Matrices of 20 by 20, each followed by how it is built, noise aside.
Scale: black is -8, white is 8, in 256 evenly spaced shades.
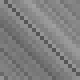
Toeplitz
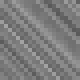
Toeplitz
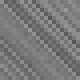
Toeplitz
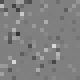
sparse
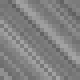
Toeplitz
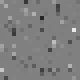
sparse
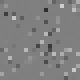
sparse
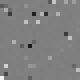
sparse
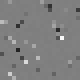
sparse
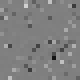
sparse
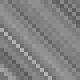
Toeplitz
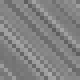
Toeplitz
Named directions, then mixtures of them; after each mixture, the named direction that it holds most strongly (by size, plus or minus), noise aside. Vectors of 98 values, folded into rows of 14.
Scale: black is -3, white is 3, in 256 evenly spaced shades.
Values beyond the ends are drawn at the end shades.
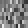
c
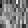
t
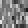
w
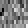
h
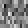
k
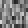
w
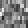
h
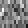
h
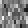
w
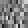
c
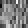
t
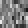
w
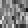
w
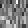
t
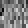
h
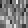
t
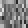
t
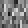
k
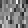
c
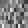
c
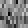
k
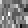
w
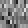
k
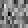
k
